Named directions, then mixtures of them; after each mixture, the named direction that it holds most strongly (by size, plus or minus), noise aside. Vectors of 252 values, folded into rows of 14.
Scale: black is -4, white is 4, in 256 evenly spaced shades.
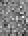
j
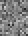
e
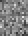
j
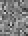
e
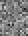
e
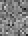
e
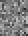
e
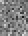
j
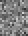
e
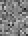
e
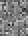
e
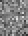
j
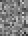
e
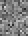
e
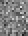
j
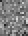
j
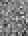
j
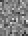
j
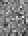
j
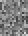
e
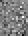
j
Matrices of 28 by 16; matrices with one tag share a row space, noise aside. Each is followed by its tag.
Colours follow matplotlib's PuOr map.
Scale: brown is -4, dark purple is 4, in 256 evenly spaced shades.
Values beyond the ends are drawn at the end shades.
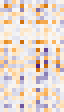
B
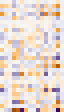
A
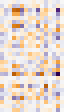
A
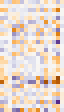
A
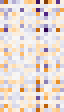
B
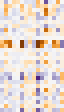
B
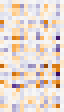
A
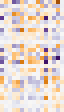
A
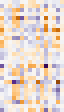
A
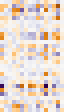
A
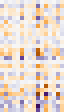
B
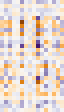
B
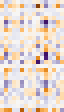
B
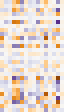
A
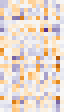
A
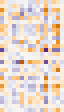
A
